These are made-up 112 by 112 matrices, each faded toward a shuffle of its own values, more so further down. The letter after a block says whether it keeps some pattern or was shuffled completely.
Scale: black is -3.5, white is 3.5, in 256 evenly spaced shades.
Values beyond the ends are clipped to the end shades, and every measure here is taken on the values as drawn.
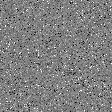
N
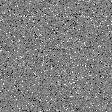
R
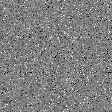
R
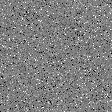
N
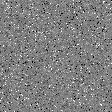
N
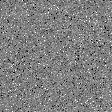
N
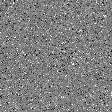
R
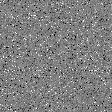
R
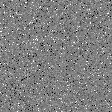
N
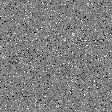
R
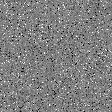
N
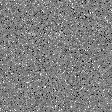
N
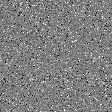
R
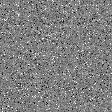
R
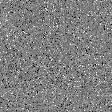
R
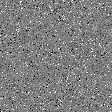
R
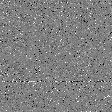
R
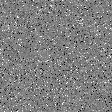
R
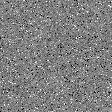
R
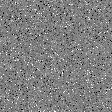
N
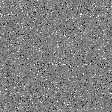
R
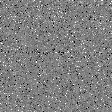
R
